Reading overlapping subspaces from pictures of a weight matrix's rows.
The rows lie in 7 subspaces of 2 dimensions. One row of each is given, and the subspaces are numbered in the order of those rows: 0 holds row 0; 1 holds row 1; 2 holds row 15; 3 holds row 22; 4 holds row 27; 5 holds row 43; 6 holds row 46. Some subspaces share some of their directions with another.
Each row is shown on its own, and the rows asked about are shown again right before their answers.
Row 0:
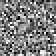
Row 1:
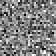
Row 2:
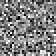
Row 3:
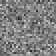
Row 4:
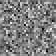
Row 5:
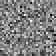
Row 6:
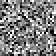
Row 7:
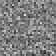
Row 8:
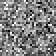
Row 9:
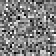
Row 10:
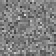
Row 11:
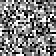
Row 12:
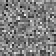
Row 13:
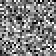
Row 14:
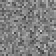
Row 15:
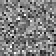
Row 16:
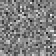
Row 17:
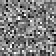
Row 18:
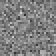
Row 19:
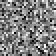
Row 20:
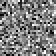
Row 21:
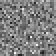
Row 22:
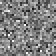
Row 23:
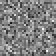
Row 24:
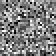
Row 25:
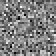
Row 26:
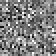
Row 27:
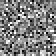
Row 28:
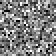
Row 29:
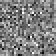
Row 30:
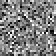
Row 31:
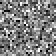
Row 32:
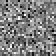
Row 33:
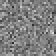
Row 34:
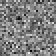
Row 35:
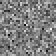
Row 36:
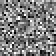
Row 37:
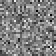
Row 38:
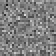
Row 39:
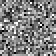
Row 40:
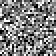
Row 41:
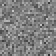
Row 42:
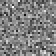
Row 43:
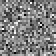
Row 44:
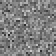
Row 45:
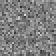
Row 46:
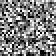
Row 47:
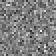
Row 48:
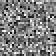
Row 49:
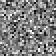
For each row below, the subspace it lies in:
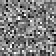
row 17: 0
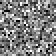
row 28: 3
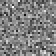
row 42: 1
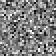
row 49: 6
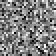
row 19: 6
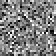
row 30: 1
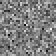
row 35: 3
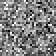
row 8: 2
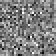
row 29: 0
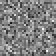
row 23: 3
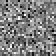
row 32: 0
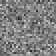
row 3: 4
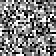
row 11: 2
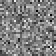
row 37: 4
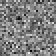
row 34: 4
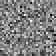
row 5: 4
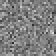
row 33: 1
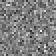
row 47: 6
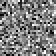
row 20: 1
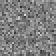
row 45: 6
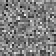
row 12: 2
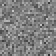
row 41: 5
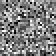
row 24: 5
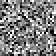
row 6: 1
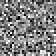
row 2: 5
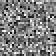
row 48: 2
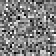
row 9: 2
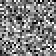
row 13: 4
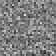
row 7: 1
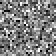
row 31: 3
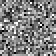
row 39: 5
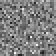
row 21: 0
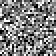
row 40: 5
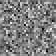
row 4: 3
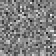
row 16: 4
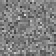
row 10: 5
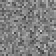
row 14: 6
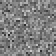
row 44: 3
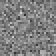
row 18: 0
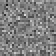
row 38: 2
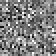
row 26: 0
